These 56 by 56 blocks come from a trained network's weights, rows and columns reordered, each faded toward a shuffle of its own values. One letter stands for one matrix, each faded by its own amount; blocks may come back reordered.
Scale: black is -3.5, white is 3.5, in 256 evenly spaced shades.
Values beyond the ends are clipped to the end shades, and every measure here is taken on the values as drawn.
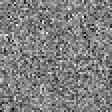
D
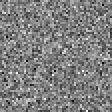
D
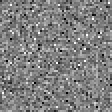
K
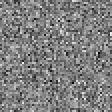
D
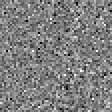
K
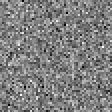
D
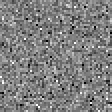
K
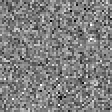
D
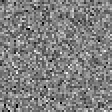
D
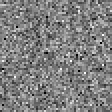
D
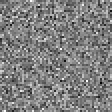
D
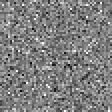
K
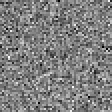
D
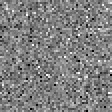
K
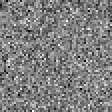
D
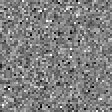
K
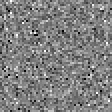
K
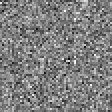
D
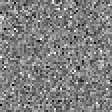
K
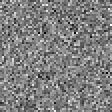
D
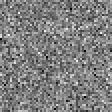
D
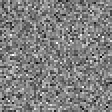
D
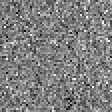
K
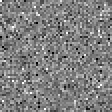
K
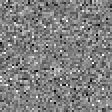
K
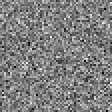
D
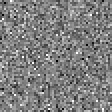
K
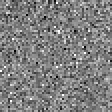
K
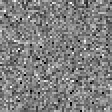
K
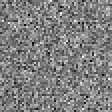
D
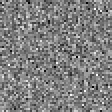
D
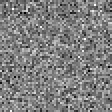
D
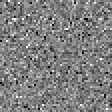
K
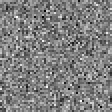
D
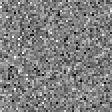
K
